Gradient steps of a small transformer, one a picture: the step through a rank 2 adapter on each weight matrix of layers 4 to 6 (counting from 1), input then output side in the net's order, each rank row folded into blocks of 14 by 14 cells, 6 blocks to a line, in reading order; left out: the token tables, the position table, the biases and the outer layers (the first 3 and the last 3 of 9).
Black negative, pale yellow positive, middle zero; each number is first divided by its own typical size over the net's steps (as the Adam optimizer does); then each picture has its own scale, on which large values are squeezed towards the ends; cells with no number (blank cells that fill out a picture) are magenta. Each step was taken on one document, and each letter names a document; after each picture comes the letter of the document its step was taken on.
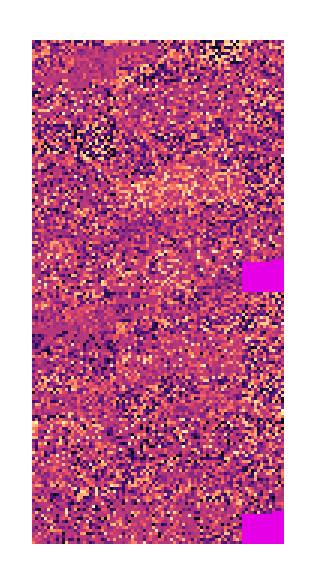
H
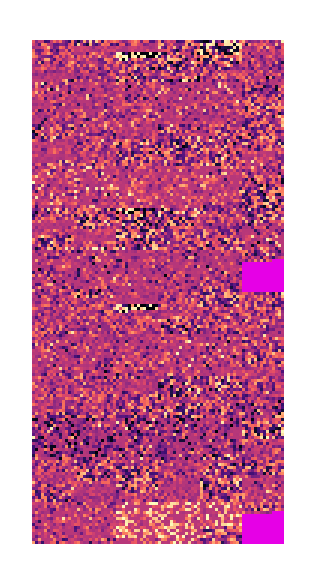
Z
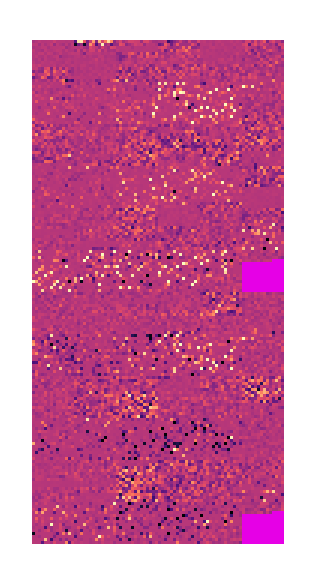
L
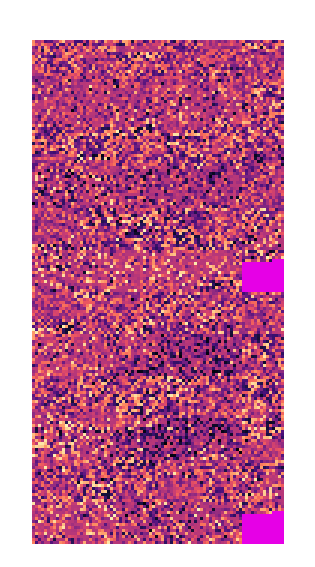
H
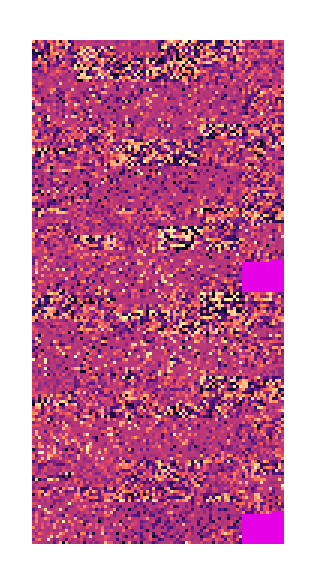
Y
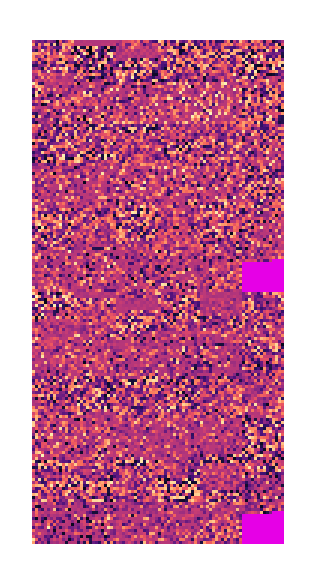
H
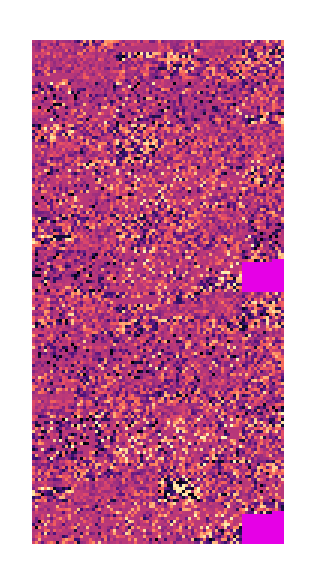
Z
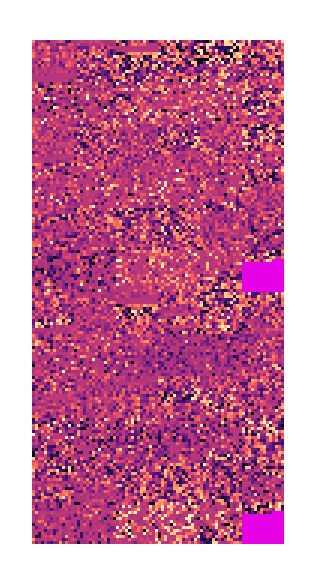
Z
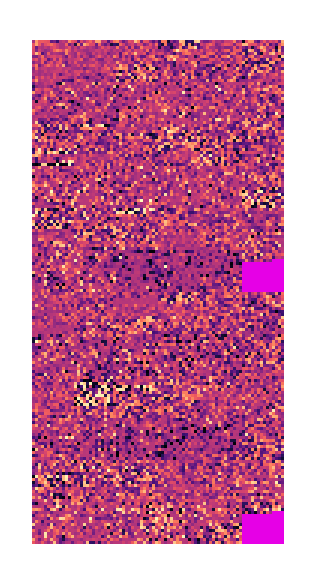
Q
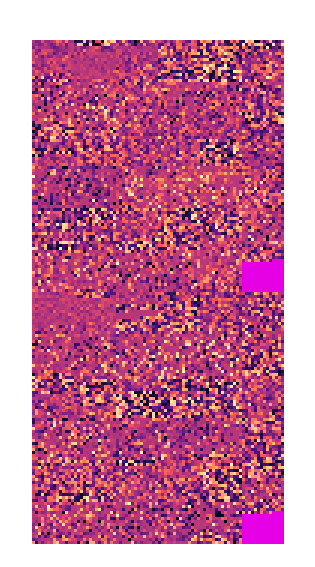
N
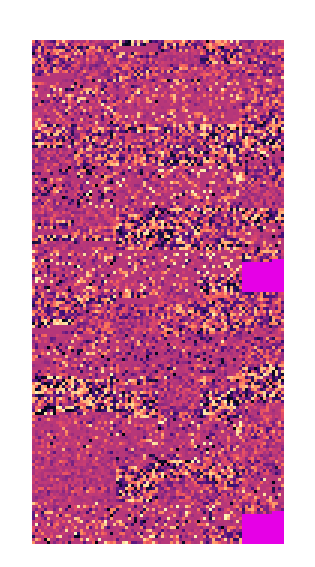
Y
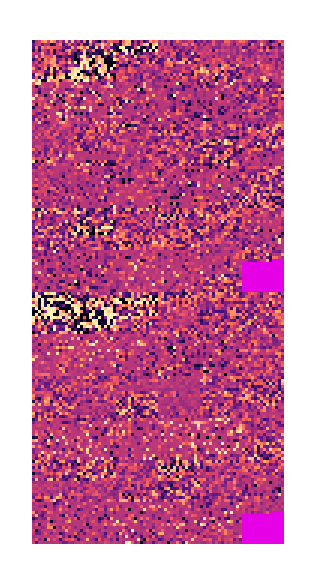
Y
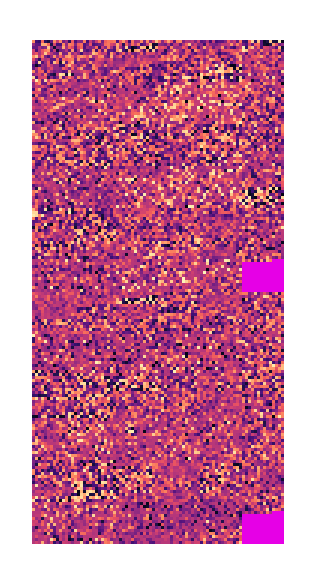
N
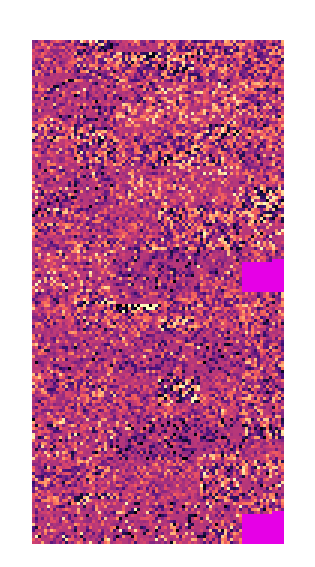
Z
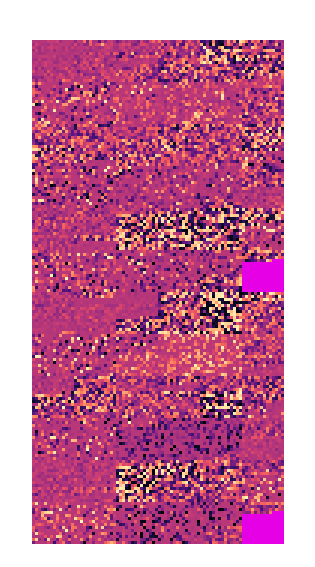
Y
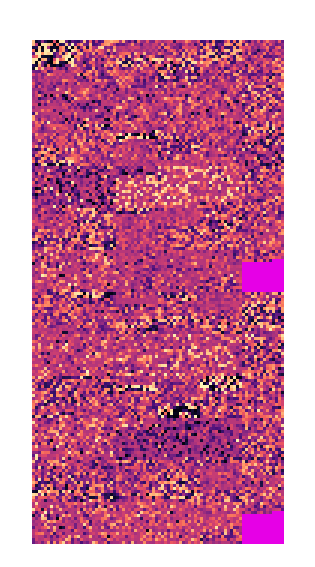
H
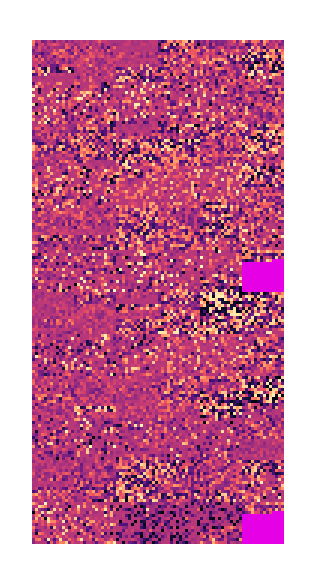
Y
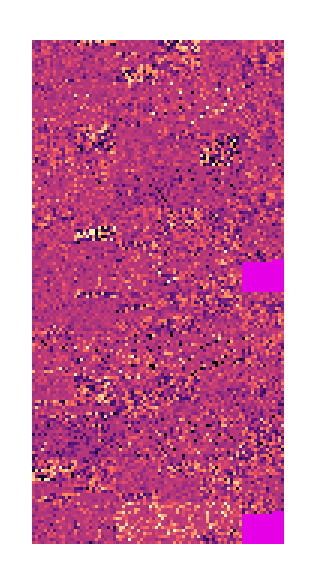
Z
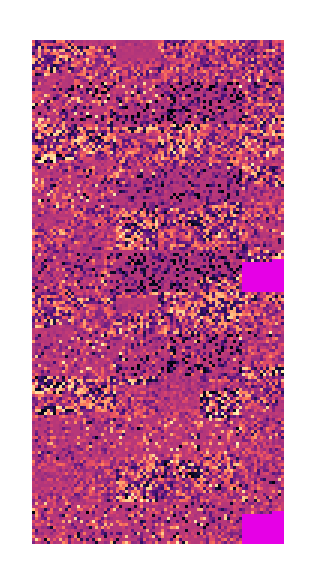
Y
